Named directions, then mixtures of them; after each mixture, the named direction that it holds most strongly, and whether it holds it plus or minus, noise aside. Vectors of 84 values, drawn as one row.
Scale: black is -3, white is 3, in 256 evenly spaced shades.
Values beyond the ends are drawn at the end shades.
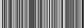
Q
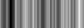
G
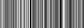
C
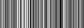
C, plus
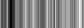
G, plus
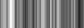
G, minus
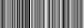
C, minus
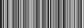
Q, minus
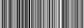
C, minus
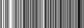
G, minus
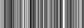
C, plus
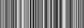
C, plus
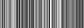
Q, plus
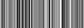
C, minus
